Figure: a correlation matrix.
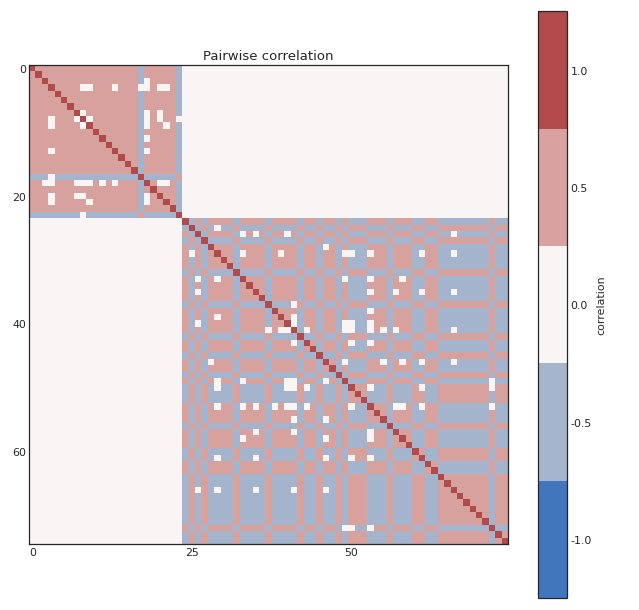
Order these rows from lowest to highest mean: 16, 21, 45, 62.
45, 62, 21, 16
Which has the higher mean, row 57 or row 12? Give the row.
12
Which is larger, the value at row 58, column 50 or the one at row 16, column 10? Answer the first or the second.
the second
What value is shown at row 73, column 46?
-0.5
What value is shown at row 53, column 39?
0.5
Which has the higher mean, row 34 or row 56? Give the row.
34
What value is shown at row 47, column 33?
0.5
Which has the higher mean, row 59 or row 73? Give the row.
59
